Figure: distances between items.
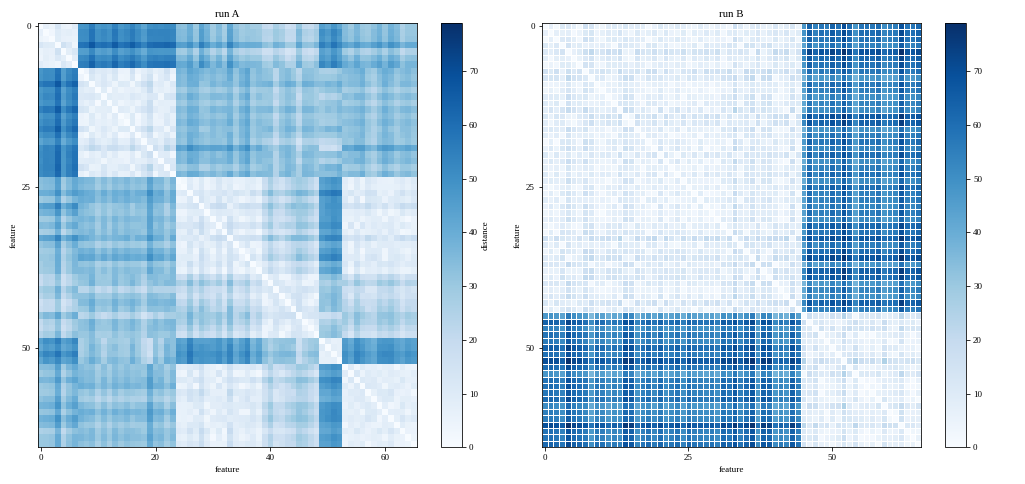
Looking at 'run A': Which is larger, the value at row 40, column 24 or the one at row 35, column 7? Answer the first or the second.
the second
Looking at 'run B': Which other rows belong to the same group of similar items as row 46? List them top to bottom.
45, 47, 48, 49, 50, 51, 52, 53, 54, 55, 56, 57, 58, 59, 60, 61, 62, 63, 64, 65
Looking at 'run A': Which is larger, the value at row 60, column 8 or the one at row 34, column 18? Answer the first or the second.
the first
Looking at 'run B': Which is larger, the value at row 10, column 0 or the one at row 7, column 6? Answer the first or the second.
the second
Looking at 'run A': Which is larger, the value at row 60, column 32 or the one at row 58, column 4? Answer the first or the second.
the second
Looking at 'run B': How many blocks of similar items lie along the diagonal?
2
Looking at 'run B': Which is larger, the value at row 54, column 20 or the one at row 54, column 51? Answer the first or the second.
the first
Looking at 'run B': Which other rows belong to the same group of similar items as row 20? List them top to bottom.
0, 1, 2, 3, 4, 5, 6, 7, 8, 9, 10, 11, 12, 13, 14, 15, 16, 17, 18, 19, 21, 22, 23, 24, 25, 26, 27, 28, 29, 30, 31, 32, 33, 34, 35, 36, 37, 38, 39, 40, 41, 42, 43, 44
